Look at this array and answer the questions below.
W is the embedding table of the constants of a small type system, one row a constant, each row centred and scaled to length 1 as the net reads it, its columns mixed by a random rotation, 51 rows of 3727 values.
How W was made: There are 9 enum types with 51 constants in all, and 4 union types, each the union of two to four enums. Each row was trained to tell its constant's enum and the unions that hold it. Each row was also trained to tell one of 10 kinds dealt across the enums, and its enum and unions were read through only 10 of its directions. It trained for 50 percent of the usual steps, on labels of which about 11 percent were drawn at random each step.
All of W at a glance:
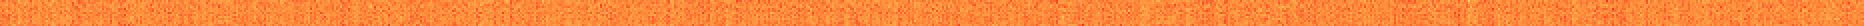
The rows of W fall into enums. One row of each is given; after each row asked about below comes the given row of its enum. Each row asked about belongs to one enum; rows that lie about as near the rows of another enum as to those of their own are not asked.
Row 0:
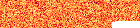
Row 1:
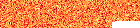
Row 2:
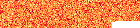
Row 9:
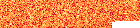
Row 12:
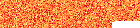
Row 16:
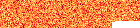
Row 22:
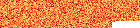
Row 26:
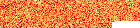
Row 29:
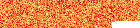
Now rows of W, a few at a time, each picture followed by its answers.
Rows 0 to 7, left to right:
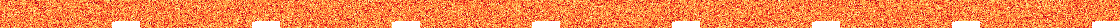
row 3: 29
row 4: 29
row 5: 2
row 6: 0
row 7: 1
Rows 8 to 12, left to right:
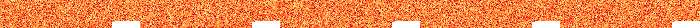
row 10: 22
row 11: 22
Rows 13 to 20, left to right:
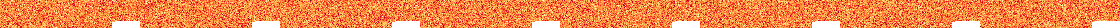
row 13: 9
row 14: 26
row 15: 22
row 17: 29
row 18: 16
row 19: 0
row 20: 1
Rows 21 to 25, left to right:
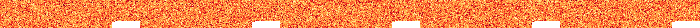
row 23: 29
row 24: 12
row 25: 2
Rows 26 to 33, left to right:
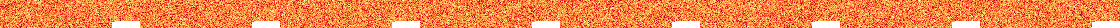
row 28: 16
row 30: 22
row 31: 0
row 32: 2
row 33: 16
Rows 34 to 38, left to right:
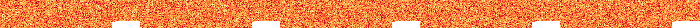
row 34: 0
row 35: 1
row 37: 22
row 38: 12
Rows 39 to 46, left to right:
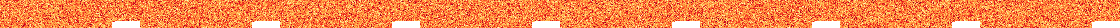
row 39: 16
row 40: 2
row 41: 2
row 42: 12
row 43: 0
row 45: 29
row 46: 2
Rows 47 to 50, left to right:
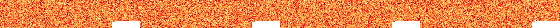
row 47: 16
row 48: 22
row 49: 16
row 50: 29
